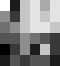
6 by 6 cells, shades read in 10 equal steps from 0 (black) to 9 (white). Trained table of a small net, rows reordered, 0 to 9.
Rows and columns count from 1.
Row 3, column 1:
4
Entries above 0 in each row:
6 6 6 6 5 6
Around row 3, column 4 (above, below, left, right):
8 4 7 8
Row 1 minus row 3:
5 -4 0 0 -2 1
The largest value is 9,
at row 1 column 1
